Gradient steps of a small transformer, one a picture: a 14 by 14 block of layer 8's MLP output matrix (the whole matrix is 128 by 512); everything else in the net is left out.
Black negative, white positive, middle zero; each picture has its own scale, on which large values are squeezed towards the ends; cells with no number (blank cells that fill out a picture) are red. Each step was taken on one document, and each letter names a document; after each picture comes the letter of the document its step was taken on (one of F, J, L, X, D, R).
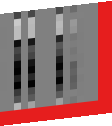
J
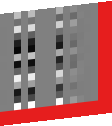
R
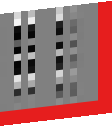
J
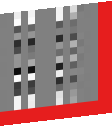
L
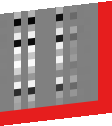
R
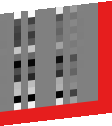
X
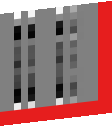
J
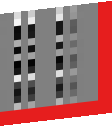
J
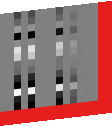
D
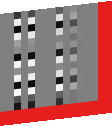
L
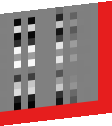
D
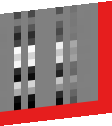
D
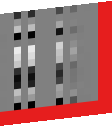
D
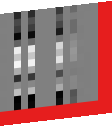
D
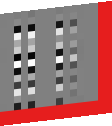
L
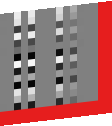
L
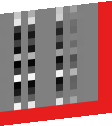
J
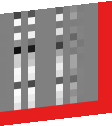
L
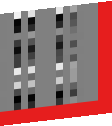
J
